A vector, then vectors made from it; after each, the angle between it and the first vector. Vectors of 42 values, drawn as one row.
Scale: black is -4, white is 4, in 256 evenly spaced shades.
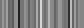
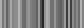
partly opposed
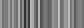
partly opposed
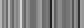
orthogonal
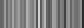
partly opposed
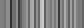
partly aligned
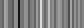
nearly parallel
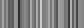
nearly parallel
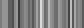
nearly parallel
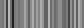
partly aligned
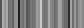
nearly parallel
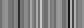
nearly parallel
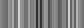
nearly opposite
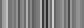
partly aligned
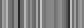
nearly parallel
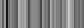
partly opposed
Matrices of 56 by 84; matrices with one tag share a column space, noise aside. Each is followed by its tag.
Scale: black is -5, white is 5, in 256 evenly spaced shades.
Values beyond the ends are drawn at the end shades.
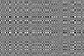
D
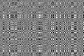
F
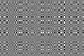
D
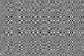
D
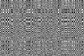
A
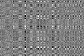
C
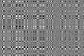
C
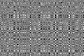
F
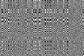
A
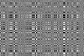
F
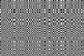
A
